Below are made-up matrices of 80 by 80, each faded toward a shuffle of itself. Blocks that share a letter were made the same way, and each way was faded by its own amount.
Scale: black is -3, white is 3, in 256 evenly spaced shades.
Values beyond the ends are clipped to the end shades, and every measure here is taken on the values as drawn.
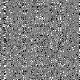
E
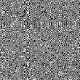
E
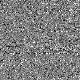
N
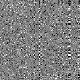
E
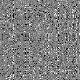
E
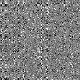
E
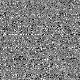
N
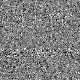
N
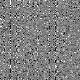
E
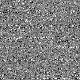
N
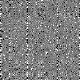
E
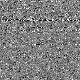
N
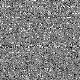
N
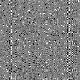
E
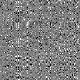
E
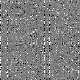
E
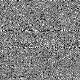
N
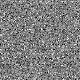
N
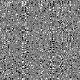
E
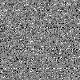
N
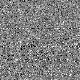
N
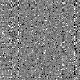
E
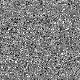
N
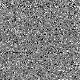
N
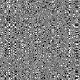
E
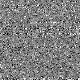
N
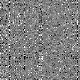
E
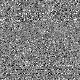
N
